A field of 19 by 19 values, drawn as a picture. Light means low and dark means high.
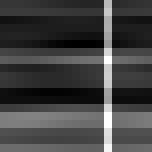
Column 14 stands out from the rest. The bottom right is the ninth with the lowest average. The values are skewed, with a long tail toward low values.
